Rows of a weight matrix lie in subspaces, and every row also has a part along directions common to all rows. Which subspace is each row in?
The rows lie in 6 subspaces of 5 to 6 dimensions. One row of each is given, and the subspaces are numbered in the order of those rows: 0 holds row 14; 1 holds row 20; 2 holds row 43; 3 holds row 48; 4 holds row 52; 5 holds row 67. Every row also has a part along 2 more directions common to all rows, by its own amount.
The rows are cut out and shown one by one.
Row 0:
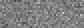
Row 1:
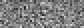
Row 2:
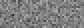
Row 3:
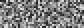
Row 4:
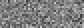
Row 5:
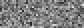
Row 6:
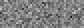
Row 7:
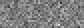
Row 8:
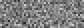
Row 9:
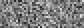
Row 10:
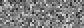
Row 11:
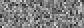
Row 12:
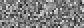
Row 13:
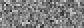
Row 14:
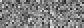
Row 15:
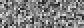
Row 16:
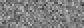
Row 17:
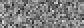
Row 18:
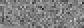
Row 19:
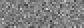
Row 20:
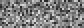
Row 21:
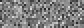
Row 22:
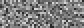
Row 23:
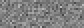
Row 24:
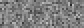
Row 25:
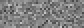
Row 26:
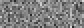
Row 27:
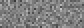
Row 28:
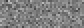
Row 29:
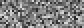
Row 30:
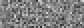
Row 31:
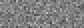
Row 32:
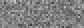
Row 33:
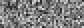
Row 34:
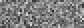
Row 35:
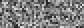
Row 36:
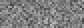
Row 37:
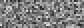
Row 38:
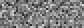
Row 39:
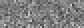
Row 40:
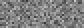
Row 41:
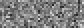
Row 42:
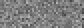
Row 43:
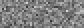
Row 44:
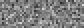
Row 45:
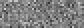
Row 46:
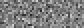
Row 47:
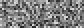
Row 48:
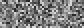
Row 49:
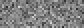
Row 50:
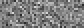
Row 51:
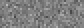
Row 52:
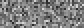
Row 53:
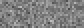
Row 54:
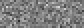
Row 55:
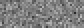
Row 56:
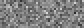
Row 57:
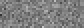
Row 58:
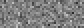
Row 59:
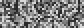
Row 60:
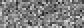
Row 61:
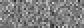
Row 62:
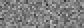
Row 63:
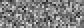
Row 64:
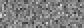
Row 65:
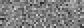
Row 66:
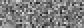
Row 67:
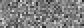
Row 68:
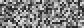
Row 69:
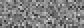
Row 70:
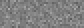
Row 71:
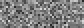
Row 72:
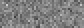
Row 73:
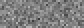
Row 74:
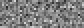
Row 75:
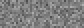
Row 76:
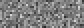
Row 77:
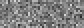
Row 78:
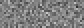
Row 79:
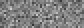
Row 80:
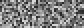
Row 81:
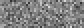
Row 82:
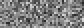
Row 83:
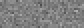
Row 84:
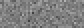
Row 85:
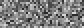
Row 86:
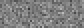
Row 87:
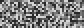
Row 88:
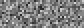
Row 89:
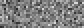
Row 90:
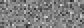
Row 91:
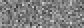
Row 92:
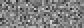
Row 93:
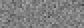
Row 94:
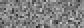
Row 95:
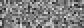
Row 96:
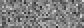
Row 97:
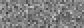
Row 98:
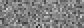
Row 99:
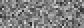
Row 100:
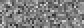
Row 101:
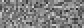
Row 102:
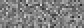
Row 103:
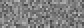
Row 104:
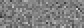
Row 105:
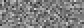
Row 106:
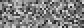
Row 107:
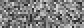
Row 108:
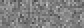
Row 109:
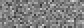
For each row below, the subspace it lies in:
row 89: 5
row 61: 0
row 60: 3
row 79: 4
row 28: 3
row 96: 4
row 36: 0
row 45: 1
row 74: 2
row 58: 5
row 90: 1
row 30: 1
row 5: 2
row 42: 1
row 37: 5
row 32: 4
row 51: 1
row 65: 3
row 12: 5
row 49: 0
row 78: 2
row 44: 4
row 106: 0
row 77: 5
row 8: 0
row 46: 1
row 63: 4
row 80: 2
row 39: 5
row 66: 0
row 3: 2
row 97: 1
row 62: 3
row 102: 1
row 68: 5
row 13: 1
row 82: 3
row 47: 4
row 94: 4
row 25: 0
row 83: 4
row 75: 3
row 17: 2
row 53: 4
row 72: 1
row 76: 5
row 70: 5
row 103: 0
